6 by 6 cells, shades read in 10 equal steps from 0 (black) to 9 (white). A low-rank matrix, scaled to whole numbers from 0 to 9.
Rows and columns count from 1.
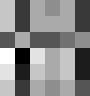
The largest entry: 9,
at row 4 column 1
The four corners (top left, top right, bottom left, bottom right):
7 2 7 3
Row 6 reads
7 2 6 5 6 3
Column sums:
41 13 36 31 36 14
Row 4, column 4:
6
